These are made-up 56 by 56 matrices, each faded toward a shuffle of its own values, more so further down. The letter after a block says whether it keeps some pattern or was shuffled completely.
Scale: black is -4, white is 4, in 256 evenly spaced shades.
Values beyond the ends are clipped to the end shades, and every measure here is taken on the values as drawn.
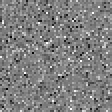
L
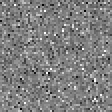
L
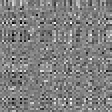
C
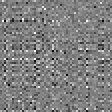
C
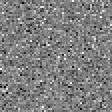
L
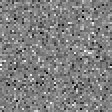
L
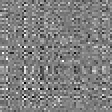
C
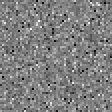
L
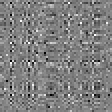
C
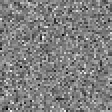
L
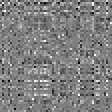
C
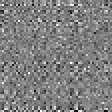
C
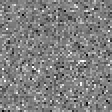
L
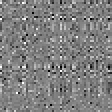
C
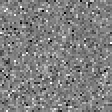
L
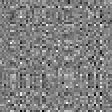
C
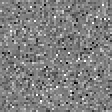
L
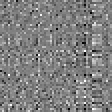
C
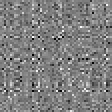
C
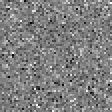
L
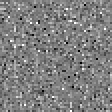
L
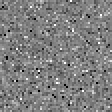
L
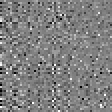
C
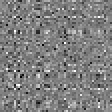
C
